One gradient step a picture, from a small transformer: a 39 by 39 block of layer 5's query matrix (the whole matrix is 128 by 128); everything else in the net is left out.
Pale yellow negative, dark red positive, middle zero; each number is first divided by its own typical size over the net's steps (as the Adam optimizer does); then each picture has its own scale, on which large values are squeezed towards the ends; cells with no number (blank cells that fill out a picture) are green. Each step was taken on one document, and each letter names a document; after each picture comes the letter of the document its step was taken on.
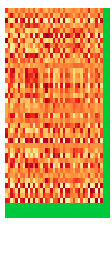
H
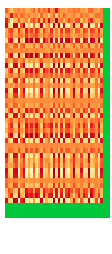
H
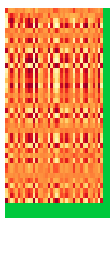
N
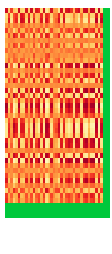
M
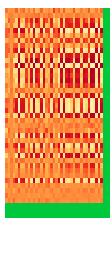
M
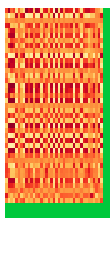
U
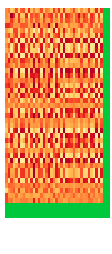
M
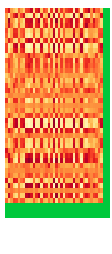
U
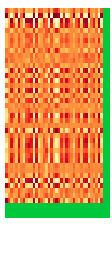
N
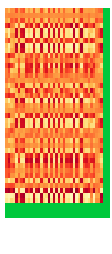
U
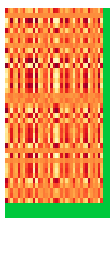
N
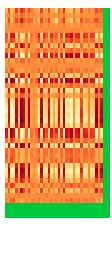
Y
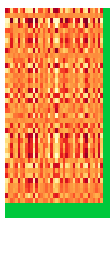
N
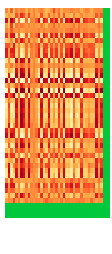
Y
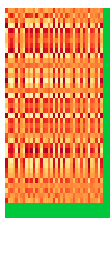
H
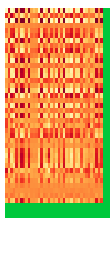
Y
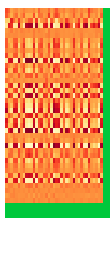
N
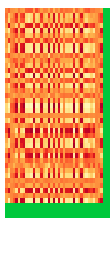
U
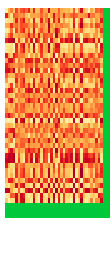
U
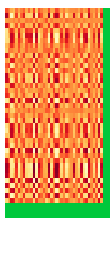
N
